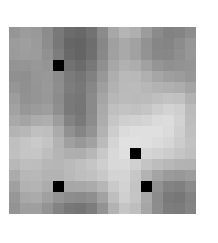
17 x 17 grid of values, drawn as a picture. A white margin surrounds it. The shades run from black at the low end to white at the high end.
Ninth with the highest average: middle right. Grain: blotchy. Histogram: skewed, a long tail of low values. Lone odd cells: 4, each lower than its neighbours. Roughest part: bottom right.
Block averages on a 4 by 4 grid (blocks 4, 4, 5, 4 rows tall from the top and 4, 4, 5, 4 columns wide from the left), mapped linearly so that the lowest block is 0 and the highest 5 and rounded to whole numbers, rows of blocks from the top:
2 0 3 2
2 1 4 4
4 3 5 5
3 2 4 2
